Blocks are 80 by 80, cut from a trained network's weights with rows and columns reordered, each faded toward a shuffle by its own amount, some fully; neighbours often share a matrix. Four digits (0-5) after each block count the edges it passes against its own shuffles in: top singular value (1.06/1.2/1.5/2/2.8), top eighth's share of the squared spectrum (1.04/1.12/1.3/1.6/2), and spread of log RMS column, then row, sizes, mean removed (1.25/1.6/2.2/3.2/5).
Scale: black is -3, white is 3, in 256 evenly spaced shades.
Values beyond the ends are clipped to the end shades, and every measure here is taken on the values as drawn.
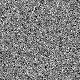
1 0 0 0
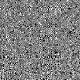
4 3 2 2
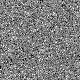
0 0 0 0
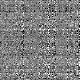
3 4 3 2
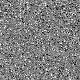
1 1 0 0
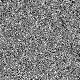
1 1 0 0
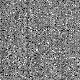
2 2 0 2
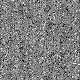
1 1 0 0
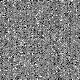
2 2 0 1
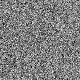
0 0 0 0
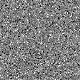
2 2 0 1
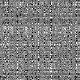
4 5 4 2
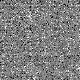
2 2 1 0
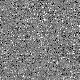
1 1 0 0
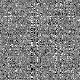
3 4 3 1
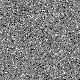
0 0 0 0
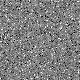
0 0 0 0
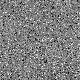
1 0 0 0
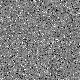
0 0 0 0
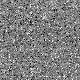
1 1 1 0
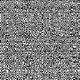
3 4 3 2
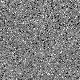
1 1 0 0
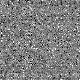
2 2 1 0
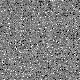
1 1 1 0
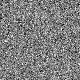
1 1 0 0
